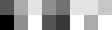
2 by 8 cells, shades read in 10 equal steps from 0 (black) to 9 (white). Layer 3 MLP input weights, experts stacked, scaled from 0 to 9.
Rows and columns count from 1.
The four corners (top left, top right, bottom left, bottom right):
3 7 0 9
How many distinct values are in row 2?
6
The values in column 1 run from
0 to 3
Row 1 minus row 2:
3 1 -1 2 2 -1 2 -2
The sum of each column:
3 11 17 8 6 17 14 16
